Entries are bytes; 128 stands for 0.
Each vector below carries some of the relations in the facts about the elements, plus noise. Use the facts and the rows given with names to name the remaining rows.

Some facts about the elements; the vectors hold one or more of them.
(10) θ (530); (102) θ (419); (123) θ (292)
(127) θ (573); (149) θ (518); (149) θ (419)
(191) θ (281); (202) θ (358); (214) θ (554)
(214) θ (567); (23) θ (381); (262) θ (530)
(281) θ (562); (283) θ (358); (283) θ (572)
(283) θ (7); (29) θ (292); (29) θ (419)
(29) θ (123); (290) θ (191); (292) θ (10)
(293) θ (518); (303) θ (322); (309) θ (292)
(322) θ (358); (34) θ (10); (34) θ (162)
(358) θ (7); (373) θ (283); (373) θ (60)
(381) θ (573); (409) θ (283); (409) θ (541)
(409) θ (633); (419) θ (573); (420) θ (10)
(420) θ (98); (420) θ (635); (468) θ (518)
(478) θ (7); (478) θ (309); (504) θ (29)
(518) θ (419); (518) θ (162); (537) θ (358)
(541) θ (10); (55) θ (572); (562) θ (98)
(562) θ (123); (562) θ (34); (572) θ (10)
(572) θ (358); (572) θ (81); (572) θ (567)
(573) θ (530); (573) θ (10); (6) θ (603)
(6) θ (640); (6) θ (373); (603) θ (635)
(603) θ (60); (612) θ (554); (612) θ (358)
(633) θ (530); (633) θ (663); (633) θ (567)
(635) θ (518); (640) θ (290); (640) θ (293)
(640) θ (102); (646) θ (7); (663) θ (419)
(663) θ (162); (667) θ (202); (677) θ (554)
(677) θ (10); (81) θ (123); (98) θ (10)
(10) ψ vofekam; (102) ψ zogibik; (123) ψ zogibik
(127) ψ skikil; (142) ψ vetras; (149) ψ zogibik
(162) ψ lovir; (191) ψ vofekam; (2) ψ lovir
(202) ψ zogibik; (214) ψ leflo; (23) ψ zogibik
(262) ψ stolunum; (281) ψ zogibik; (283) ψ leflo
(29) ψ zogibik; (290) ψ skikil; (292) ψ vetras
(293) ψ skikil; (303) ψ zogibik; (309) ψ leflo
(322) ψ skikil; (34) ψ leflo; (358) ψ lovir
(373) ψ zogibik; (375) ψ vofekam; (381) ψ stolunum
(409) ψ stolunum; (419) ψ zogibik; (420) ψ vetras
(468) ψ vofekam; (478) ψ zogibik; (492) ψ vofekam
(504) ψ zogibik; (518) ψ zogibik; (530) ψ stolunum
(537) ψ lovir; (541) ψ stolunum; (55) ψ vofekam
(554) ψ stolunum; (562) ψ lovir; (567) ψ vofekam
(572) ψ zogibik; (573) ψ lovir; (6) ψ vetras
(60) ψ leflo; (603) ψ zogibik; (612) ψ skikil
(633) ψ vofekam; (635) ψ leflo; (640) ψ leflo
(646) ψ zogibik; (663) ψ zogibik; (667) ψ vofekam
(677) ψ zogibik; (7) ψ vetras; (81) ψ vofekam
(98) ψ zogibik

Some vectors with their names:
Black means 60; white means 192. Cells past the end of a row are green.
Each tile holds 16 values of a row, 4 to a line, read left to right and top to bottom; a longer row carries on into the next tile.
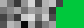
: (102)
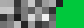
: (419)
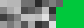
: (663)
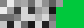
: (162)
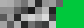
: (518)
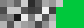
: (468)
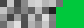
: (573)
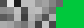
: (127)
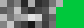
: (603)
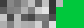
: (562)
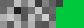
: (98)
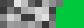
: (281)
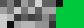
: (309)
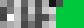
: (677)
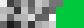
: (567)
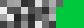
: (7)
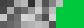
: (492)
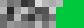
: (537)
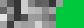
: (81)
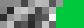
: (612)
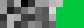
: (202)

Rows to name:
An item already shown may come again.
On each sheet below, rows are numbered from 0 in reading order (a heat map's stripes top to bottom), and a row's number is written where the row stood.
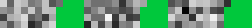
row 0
(214)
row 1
(6)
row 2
(10)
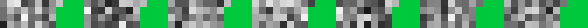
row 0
(142)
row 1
(358)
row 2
(81)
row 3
(554)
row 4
(60)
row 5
(23)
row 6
(572)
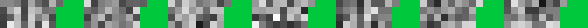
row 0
(23)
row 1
(572)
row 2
(214)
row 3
(293)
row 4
(23)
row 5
(55)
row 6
(420)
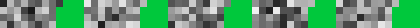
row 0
(34)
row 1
(409)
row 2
(640)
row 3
(358)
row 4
(55)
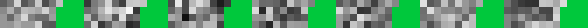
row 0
(2)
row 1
(290)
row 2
(292)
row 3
(283)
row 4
(635)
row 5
(633)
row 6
(667)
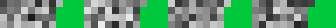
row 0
(562)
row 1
(162)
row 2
(55)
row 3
(123)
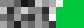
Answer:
(322)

